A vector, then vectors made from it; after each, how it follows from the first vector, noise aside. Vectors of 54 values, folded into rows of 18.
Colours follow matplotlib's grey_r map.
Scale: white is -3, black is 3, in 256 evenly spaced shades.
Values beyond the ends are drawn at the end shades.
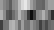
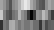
copied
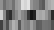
copied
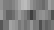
shrunk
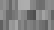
shrunk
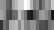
copied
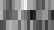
copied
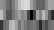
copied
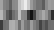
copied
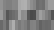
shrunk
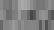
shrunk
